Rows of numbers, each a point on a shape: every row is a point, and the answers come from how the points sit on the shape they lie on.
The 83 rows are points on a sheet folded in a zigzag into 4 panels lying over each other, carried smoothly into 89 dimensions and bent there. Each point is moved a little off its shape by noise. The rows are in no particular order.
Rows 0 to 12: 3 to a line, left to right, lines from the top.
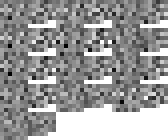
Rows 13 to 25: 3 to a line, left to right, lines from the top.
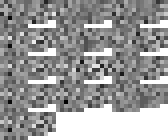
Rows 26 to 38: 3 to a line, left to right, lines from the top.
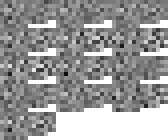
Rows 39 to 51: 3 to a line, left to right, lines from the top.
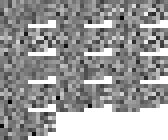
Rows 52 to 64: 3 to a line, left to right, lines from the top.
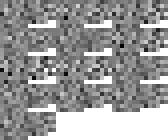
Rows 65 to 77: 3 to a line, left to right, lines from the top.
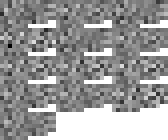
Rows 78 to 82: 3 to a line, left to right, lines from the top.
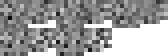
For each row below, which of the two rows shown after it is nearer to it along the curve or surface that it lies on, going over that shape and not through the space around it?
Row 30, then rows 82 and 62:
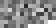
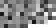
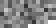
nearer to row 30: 82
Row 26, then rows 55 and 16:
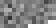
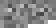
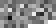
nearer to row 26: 55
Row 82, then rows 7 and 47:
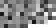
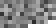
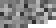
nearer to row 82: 47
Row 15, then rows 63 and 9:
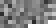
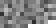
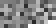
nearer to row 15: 63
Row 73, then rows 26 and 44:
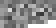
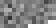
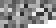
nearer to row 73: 26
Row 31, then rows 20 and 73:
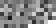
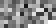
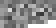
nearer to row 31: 20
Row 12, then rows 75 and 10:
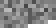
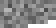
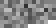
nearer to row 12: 75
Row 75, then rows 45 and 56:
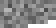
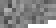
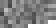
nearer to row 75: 56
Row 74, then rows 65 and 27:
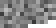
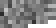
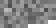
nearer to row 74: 65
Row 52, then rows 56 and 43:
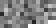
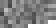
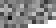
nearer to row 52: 56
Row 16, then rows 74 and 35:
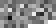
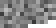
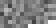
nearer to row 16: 35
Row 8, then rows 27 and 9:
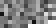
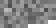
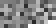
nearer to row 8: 9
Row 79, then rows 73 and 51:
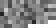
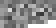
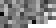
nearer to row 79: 51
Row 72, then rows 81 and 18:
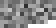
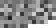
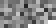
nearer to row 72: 81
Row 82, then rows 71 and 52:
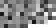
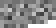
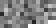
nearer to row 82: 52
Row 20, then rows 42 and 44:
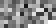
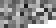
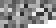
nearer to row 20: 42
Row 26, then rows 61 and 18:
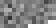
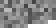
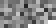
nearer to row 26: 61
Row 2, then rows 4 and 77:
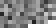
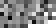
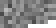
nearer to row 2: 4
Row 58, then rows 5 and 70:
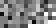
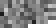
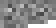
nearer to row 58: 5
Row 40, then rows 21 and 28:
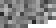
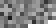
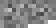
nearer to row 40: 21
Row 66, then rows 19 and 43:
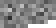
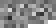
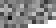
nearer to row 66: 19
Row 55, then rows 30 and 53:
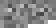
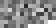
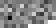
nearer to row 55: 53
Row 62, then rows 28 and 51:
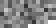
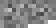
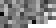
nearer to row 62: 51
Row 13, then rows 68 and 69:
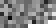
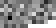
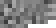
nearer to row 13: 68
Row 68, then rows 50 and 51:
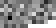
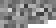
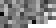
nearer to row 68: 50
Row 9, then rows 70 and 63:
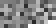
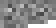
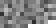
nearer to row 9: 63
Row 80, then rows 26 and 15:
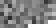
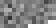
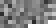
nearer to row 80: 26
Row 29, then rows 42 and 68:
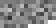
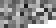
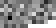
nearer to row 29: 68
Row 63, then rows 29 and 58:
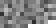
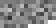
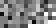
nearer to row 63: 58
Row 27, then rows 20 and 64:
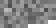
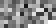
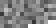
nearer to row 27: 64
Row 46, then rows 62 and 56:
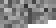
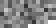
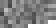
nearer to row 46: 56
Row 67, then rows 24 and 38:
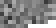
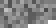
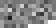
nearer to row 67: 38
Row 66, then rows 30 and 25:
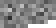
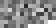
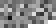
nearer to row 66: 25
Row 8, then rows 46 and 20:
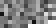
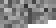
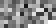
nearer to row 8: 20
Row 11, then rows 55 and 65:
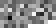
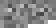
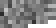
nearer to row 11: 55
